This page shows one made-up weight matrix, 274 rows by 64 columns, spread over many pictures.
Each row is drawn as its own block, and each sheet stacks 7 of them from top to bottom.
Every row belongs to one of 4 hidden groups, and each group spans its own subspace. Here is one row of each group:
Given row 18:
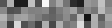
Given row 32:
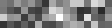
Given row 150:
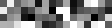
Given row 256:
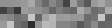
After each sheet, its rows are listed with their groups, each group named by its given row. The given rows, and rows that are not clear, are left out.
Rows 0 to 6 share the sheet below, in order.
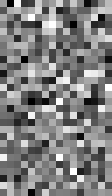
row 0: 150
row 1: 18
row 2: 32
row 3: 32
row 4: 256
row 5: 32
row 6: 256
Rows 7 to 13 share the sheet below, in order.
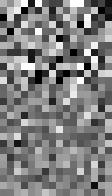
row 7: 18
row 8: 150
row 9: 256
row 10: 18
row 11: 18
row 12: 18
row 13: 32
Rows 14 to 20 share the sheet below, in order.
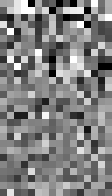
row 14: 256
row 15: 150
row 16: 18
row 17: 256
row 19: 32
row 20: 256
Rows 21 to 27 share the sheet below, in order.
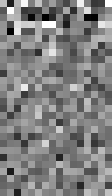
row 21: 32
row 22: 150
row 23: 32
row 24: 18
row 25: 150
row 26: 32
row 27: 18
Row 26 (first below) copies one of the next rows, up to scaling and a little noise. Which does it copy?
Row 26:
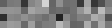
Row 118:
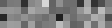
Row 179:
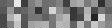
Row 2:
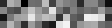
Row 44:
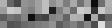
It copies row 118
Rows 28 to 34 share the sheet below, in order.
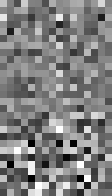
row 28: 32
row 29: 150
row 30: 150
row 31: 256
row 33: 256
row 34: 256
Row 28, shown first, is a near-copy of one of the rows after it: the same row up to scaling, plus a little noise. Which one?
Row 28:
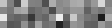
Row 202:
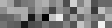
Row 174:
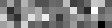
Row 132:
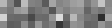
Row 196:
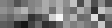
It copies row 132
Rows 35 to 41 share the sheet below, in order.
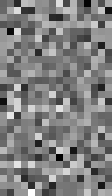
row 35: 18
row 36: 150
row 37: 32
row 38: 32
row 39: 150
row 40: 150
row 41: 256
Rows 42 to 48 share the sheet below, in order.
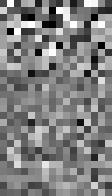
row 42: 150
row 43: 150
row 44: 32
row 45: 18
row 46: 256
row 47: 32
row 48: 32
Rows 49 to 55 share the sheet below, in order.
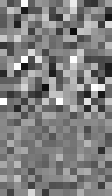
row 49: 18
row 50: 256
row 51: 18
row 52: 32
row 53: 18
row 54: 18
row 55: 256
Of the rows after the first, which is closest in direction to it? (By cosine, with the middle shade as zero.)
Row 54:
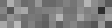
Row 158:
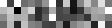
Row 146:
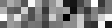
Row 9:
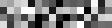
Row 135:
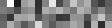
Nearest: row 146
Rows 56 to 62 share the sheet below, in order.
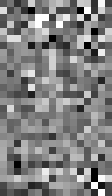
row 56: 256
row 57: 32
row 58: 150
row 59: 256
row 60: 32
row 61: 32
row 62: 32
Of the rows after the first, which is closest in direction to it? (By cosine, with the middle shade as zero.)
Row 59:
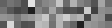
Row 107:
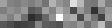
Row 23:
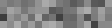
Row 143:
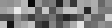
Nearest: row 107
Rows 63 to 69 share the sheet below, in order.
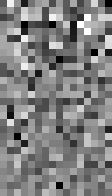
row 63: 32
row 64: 18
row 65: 256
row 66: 256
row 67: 18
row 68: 18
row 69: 150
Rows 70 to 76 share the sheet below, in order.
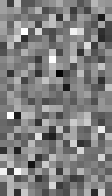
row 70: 150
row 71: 18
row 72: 150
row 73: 32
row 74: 150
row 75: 256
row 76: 18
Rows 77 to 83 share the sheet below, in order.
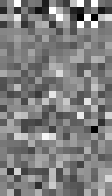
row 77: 32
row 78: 256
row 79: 32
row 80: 32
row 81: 32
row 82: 256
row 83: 18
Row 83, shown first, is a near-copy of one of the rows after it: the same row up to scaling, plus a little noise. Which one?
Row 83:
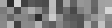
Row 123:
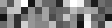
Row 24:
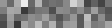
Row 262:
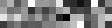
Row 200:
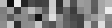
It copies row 200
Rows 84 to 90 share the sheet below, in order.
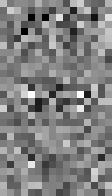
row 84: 32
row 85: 18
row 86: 32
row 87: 256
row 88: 256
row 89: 256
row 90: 32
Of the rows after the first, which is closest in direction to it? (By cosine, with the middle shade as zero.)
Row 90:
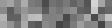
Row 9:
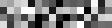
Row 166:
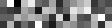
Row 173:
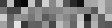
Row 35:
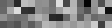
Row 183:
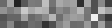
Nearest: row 9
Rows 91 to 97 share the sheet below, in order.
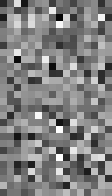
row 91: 32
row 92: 32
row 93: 18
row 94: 32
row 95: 150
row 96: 150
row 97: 18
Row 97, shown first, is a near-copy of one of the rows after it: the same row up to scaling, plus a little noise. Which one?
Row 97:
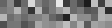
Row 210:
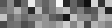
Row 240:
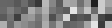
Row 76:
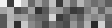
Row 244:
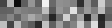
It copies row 210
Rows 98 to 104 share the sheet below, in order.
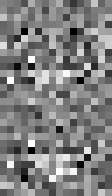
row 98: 18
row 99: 18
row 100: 256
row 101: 150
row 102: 150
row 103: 256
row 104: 256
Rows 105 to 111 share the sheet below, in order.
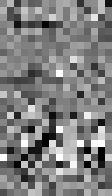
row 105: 32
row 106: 18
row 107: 32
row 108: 256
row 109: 150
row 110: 32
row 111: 256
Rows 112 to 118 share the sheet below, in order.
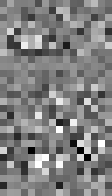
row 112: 150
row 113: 32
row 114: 256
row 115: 32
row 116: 150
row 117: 256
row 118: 32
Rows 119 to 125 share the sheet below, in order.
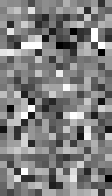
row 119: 256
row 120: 32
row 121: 150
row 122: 256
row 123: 18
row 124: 256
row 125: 18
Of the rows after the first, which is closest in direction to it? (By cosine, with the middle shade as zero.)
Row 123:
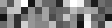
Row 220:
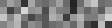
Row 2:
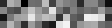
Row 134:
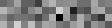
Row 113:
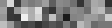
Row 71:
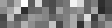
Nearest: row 71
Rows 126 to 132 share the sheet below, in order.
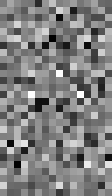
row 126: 150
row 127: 32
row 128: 150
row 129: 256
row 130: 18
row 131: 18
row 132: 32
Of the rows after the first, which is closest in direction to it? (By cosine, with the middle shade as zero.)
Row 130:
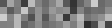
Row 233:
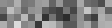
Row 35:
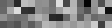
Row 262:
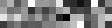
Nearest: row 262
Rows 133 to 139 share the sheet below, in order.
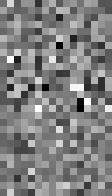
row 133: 150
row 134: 150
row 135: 150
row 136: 18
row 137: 150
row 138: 256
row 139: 256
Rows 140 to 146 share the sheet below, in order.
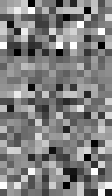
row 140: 256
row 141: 32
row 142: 256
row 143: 256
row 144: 18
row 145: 32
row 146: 18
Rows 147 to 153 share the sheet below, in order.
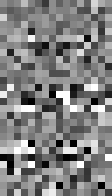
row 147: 32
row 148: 256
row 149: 18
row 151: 18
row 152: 256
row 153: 150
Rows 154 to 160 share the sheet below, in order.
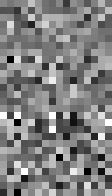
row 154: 256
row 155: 150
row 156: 150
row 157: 18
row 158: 18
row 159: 150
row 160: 18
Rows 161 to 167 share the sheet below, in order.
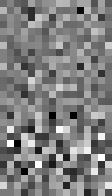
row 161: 256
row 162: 32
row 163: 256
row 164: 256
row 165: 150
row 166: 150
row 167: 18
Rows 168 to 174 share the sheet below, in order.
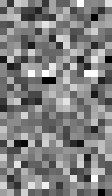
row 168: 32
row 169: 150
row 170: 32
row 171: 32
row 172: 32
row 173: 18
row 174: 32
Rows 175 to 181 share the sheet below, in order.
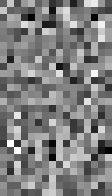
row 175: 150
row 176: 18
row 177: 150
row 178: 32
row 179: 32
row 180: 18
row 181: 150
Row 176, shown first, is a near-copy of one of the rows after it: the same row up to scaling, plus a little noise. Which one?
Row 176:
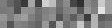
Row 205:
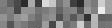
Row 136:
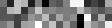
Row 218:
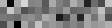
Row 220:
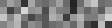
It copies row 205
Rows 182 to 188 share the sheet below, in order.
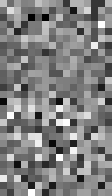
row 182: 32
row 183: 32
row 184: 18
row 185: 32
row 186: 150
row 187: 150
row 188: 256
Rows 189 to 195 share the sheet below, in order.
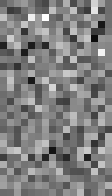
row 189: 32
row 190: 32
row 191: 256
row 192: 150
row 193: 18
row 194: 32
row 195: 18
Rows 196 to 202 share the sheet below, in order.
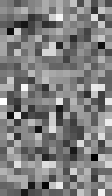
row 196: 32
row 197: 150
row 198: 256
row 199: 32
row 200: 18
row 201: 32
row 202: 32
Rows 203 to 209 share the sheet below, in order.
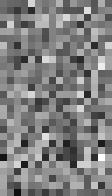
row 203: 256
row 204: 32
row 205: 18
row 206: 256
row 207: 32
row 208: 32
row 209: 32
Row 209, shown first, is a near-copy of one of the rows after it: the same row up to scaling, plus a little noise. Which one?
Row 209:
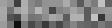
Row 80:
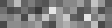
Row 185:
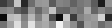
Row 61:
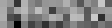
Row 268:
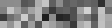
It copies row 61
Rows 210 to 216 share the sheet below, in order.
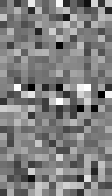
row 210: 18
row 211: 150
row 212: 32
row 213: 18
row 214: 256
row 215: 150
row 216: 256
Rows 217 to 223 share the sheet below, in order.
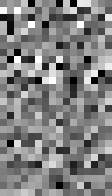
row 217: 256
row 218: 18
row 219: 150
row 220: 18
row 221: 150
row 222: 150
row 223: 32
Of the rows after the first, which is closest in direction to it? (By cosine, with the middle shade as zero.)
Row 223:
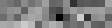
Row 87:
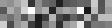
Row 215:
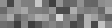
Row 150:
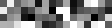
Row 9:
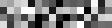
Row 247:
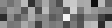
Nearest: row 247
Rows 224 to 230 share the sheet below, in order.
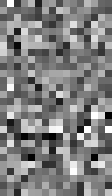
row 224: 150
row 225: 32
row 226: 256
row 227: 150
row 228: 32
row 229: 150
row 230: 18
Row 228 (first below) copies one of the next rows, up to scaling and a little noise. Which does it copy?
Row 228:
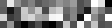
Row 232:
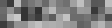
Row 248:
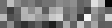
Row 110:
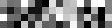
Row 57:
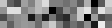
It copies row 248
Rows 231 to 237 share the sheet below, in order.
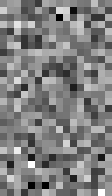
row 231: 150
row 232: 32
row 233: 32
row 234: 18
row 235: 150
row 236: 256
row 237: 32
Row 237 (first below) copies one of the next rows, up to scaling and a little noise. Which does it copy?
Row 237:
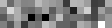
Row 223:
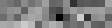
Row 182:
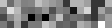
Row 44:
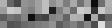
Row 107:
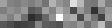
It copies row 182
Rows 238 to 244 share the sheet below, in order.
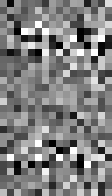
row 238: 18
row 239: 18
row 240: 18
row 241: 32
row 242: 256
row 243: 150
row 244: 18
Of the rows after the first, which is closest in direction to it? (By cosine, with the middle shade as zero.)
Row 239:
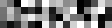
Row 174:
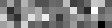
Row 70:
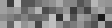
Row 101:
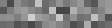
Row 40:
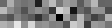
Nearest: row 174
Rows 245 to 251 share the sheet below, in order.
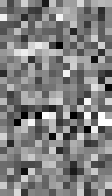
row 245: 32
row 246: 32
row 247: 18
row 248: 32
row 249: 18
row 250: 150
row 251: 18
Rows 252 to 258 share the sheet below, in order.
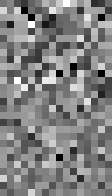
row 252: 256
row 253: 256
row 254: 150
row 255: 18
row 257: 150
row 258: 256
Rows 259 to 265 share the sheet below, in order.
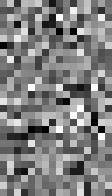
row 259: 150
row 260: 256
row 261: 150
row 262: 18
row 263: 32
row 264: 256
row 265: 18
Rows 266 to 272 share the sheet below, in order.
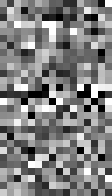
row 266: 32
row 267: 150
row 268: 32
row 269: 32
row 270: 256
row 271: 256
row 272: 18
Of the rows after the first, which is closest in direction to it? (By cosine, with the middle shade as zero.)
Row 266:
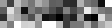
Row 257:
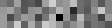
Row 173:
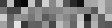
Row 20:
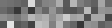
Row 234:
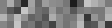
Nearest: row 257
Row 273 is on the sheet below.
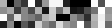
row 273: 18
